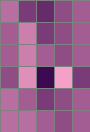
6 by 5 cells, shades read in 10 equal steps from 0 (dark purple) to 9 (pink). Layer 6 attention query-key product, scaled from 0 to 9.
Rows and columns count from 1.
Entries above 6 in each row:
0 1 1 2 0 0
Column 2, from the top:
3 7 7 8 5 6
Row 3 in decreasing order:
7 5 5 5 4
